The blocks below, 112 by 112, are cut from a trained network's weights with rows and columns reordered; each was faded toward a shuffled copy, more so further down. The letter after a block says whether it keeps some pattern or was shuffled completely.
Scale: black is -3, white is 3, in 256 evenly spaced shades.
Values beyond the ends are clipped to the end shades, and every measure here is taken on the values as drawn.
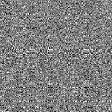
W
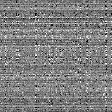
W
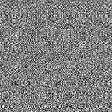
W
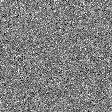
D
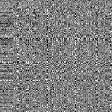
W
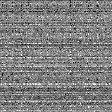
W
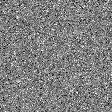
D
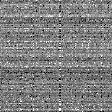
W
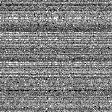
W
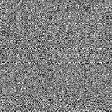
W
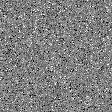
D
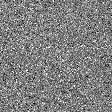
D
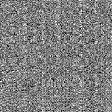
W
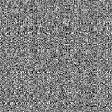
W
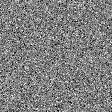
D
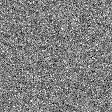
D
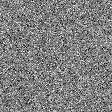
D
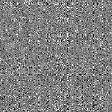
W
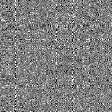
W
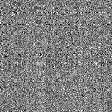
W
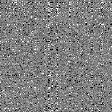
W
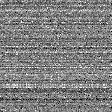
W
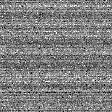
W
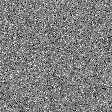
D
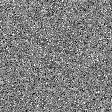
D
